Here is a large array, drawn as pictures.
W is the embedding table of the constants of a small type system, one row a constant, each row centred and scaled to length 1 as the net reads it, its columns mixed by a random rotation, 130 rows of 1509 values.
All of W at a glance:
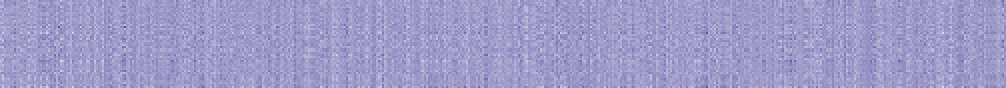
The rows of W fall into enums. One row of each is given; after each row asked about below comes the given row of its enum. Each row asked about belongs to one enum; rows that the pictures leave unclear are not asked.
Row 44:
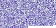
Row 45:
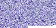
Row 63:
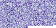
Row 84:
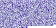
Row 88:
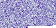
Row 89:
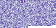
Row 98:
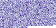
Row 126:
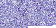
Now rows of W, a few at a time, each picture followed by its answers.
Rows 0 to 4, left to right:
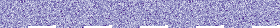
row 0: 89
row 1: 88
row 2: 63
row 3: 89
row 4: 45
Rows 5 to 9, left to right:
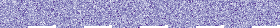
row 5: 126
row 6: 44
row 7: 88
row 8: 89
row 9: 63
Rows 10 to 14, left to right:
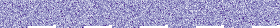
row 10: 84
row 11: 88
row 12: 84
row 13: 44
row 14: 45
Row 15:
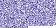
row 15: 44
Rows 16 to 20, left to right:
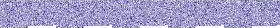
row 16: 63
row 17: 84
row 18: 45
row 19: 98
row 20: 126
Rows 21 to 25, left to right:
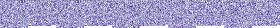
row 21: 89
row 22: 89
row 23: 84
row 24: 44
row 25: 63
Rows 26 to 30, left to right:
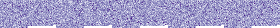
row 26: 84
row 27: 126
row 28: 45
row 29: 84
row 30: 98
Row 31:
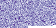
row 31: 45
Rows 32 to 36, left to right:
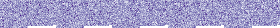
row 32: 98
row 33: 63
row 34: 126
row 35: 63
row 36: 44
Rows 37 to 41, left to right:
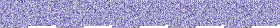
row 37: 89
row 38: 44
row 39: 84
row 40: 84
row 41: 84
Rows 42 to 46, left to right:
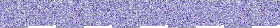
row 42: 44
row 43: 126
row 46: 126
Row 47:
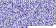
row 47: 84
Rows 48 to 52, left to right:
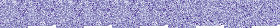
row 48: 126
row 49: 126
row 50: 126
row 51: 45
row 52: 84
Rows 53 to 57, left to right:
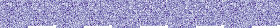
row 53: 63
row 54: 63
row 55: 44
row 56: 44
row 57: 63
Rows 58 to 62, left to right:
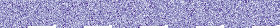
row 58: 84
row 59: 63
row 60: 88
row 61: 126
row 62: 89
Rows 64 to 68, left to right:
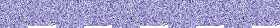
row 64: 45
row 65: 89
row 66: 45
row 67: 89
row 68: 45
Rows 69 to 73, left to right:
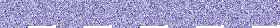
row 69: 88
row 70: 98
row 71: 88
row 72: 44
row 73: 44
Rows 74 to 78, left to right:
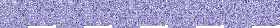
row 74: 126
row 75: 126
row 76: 44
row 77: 44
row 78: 89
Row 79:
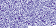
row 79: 45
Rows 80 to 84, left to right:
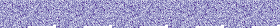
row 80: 84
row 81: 98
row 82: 84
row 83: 98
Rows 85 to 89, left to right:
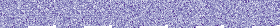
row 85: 44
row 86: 44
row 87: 84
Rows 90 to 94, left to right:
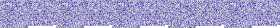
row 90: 63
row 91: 63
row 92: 63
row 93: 84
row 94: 63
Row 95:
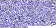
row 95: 45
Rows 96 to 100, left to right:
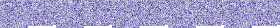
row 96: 63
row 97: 126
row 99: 44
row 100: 63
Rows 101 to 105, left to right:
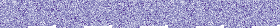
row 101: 126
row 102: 45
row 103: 63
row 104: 126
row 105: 84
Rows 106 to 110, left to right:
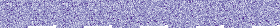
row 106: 63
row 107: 63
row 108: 45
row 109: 89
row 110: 45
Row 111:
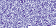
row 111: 89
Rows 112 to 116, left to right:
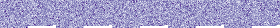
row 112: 88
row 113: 98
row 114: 89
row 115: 84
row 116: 126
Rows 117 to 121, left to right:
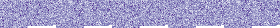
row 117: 98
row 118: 126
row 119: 84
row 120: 44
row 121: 126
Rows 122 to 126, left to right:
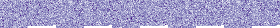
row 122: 98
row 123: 126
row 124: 45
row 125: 44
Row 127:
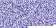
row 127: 84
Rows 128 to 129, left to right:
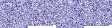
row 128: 63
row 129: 126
